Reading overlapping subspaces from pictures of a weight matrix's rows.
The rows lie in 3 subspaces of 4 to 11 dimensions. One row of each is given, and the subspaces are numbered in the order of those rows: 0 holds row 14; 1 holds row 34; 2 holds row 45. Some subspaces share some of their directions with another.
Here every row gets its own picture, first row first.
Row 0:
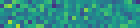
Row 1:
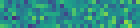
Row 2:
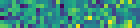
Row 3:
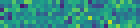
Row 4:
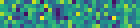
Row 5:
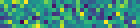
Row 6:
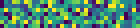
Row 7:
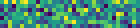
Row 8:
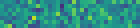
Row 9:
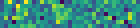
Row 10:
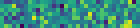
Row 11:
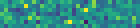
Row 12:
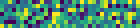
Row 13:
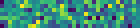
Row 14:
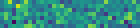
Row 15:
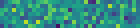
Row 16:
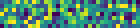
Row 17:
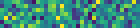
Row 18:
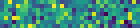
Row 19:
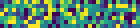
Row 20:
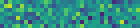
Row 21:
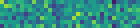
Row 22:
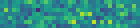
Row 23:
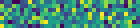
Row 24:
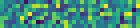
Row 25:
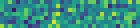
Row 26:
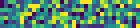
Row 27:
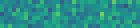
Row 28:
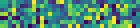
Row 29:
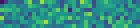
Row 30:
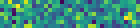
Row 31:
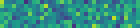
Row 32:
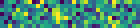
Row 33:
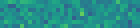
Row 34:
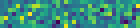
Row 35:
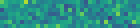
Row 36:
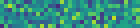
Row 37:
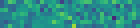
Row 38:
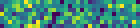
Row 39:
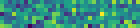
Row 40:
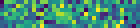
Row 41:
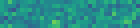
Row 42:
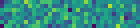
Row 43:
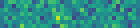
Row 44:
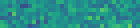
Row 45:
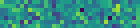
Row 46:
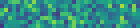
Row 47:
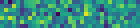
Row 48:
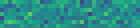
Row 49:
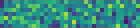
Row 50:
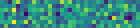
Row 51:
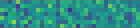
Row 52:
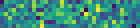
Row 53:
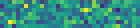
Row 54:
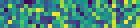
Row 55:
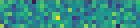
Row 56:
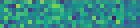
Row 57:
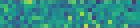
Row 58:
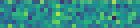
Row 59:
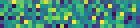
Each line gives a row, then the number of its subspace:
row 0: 2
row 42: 2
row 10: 2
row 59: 2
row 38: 0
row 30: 0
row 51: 0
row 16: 1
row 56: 2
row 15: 2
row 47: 2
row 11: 2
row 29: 2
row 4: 1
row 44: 0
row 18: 0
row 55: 2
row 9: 0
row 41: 1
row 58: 1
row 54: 2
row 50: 0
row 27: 0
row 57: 2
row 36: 2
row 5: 2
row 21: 2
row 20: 2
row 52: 0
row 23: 2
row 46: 1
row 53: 2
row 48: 2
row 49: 1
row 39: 0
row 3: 0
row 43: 2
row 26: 1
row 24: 1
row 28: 0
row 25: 1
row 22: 2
